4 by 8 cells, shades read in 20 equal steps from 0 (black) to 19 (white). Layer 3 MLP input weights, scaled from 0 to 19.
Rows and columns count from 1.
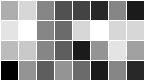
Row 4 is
0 11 7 11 8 2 10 3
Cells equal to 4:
0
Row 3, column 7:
17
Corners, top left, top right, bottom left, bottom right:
13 2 0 3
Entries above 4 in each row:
6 8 7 5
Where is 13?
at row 1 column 1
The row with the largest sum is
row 2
